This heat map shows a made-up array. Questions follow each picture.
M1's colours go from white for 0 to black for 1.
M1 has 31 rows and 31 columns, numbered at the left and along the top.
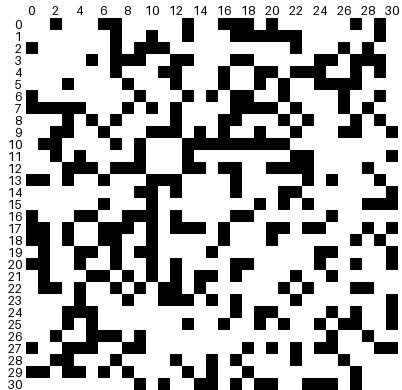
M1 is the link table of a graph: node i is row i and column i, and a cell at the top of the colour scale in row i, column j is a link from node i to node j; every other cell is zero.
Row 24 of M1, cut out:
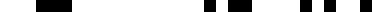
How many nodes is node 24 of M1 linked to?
9
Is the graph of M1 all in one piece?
yes
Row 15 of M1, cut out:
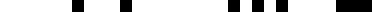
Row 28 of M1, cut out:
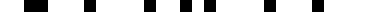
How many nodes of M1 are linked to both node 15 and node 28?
0
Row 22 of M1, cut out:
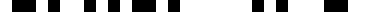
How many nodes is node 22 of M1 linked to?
12
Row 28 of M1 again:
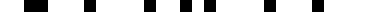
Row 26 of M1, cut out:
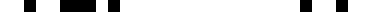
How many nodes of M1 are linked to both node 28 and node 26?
2
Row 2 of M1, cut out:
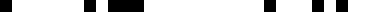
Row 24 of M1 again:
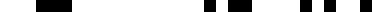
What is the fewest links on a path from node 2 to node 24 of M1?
3
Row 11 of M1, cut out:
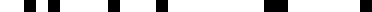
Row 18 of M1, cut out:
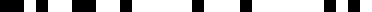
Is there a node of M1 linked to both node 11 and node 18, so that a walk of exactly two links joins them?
no
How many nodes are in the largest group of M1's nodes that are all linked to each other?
5
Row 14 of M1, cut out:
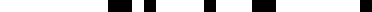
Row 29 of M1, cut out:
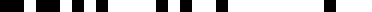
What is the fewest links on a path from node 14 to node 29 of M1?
3
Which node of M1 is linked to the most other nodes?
node 17
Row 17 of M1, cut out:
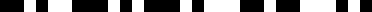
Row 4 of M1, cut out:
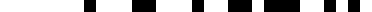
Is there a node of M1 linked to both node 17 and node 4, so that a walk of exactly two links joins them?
yes
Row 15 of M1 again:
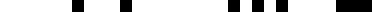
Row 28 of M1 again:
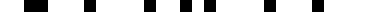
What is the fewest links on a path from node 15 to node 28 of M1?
1
